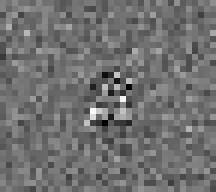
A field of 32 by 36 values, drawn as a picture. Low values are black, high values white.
In the centre lies a patch that is rougher than the rest. The distribution is heavy-tailed on both sides. Values change most from cell to cell in the centre. No regular stripes run through it. The halves do not mirror each other.
